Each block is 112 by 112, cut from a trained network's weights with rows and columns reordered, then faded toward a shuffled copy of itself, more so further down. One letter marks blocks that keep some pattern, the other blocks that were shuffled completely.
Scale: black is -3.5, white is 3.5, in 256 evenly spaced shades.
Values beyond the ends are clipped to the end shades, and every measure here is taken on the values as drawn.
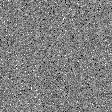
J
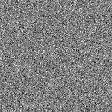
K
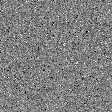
J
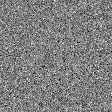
J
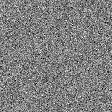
K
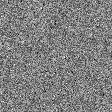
J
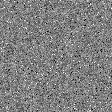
J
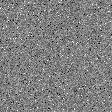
J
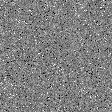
J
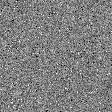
J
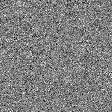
K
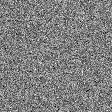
J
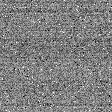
K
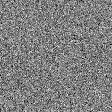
K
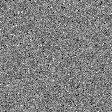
K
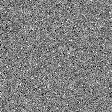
K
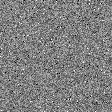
K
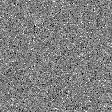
K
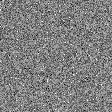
J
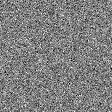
J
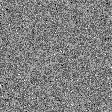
K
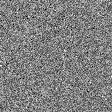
J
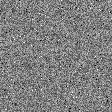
J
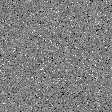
K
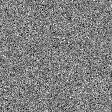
K
